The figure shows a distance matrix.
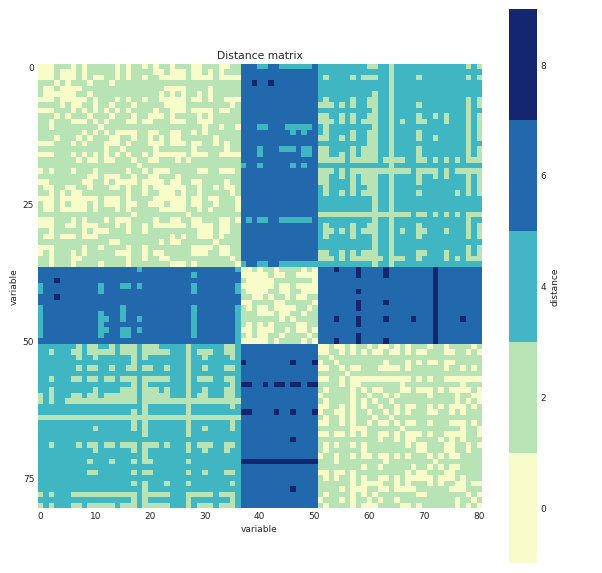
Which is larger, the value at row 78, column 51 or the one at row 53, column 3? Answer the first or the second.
the second
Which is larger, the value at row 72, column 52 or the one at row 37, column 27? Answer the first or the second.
the second
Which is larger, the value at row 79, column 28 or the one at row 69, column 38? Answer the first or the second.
the second
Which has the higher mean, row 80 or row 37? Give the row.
37
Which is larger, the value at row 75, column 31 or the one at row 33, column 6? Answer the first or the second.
the first
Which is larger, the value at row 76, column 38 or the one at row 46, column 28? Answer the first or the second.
the first
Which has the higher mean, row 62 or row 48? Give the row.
48
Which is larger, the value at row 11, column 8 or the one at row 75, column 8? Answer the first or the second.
the second
